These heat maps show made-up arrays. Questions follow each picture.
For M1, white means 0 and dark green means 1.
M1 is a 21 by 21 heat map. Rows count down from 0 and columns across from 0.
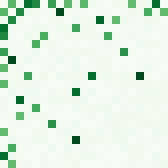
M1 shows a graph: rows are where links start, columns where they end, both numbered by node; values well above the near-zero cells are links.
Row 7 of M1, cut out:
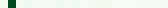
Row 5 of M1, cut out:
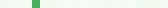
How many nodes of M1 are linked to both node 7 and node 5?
0
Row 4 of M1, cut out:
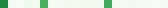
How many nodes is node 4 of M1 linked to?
3
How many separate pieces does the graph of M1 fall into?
1
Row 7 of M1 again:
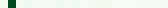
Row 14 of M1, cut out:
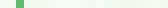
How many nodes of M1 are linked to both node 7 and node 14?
0
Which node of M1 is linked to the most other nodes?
node 0
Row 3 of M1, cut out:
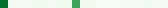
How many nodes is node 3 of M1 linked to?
2
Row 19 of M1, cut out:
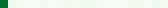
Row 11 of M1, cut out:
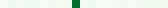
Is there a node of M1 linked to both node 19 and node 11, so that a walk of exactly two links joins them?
no
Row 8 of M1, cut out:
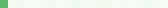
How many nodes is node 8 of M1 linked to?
1
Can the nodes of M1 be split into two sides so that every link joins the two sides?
yes
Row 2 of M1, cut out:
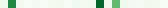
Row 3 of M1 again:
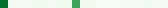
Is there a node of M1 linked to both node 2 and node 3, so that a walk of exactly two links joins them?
no
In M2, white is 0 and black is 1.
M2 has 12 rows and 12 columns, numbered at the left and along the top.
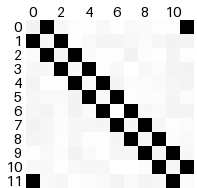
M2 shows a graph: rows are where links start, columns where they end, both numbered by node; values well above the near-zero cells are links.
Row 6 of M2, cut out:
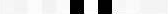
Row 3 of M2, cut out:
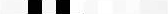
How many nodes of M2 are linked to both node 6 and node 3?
0
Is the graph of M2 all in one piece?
yes
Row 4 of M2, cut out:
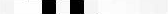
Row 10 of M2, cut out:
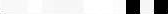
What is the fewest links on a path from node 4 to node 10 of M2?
6
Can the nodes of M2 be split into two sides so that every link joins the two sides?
yes
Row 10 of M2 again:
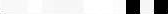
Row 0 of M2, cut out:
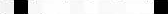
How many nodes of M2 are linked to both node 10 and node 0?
1
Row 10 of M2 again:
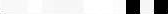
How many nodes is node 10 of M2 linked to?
2
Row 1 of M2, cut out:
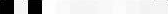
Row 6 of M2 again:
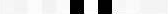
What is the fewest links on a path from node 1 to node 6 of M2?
5
